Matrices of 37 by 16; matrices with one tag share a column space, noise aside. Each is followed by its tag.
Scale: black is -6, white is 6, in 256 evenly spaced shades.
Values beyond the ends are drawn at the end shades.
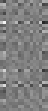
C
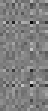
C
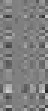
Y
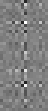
C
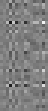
C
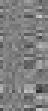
Y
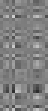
Y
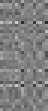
C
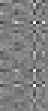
C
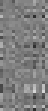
Y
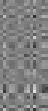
Y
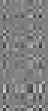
Y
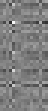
C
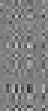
Y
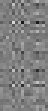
C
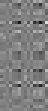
C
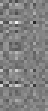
C
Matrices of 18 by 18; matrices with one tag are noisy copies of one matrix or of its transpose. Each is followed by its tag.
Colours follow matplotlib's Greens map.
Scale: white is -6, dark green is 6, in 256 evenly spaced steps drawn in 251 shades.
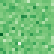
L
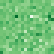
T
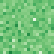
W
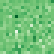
T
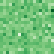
W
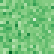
W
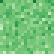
L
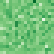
L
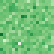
L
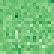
T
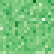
L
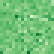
T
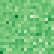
T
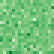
W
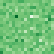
T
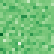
L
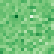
T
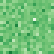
W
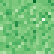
L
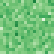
L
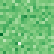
L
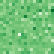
W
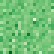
W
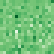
T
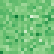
T
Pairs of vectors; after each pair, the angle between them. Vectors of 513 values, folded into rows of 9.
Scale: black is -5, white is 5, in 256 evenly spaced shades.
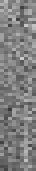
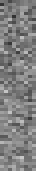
partly opposed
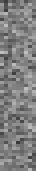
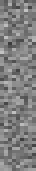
partly aligned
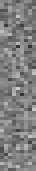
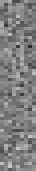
nearly parallel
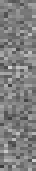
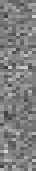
nearly parallel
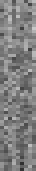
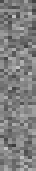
partly opposed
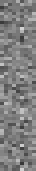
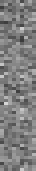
nearly parallel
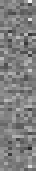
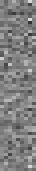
nearly parallel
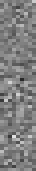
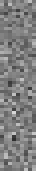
partly opposed
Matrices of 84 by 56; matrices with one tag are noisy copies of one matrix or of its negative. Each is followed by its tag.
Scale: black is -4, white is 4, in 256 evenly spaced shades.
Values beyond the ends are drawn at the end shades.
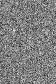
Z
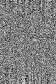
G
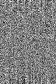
G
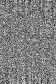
G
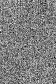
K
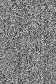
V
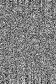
G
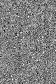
V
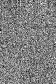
K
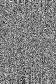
G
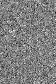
Z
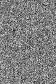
Z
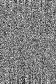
G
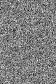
Z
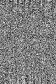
G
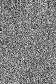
K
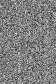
V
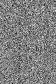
V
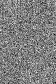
K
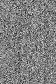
V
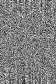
G
